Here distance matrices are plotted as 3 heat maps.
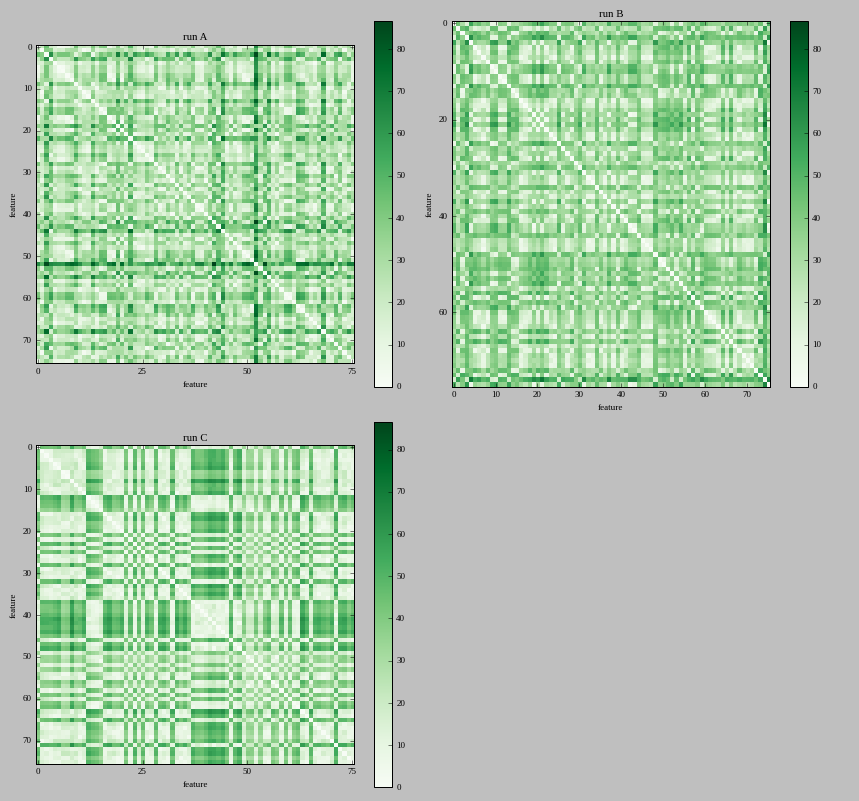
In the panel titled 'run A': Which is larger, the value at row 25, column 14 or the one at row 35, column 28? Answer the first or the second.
the second
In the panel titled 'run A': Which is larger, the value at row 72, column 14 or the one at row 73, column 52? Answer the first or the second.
the second
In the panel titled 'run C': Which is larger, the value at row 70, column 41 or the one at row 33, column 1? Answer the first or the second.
the first
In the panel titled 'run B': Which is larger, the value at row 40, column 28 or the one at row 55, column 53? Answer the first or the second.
the second
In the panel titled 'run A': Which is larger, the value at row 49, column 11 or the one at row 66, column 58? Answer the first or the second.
the first
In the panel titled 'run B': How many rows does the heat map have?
76
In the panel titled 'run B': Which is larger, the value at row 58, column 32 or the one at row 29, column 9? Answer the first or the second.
the first
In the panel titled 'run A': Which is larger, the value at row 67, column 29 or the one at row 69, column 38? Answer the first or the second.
the first
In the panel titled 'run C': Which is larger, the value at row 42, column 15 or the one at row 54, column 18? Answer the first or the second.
the first
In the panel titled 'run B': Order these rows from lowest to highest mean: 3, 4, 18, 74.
18, 4, 3, 74
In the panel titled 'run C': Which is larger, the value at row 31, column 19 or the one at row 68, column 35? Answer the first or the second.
the second
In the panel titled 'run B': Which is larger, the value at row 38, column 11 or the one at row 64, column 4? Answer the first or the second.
the second
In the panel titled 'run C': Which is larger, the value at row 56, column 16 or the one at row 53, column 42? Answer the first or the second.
the first
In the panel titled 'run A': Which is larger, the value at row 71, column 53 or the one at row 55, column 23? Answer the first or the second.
the second
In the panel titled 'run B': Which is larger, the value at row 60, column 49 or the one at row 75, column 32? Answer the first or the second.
the first
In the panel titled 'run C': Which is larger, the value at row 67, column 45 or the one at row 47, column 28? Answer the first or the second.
the first
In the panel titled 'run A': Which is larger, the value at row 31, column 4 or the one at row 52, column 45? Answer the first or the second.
the second
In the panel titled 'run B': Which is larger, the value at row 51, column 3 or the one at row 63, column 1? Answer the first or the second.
the first
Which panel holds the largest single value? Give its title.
run A
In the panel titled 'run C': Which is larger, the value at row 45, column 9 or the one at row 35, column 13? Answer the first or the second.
the second
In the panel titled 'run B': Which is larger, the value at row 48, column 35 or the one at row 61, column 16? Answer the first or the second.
the first
